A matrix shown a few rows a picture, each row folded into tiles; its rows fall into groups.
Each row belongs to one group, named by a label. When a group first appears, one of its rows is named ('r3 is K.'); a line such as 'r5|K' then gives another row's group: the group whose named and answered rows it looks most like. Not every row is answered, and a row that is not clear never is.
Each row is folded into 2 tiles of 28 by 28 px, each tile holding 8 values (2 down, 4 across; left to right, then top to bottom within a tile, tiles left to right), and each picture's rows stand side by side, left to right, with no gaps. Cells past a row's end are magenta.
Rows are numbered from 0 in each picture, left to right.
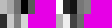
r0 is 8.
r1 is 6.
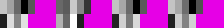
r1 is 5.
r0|8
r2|8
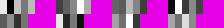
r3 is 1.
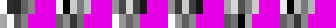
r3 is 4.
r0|6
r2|4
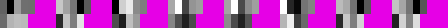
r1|8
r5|6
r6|8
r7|8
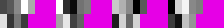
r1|6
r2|8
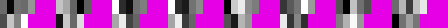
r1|8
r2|6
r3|6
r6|5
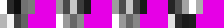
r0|6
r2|4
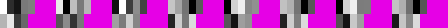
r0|6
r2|1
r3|8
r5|8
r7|8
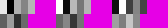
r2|1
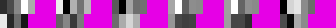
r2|5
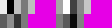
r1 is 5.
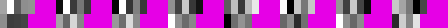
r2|1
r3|4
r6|4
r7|8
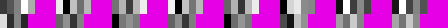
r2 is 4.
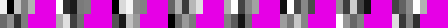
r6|4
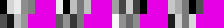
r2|4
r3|8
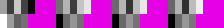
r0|4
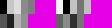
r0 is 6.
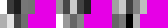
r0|6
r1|4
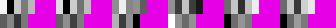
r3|4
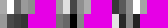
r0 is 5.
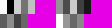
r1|4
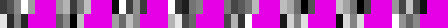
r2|1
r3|6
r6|8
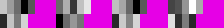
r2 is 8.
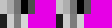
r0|8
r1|8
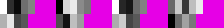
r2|6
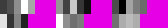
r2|5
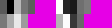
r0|5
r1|6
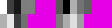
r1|5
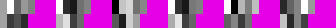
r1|6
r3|6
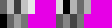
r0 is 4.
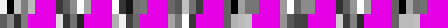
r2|6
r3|5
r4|5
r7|5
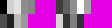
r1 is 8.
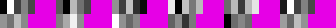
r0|1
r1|5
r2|4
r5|1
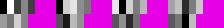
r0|1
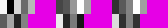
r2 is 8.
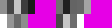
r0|4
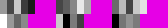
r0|4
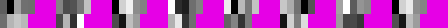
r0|5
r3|6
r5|8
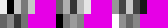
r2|4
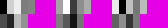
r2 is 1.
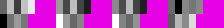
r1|4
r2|4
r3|5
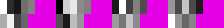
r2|1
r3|4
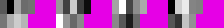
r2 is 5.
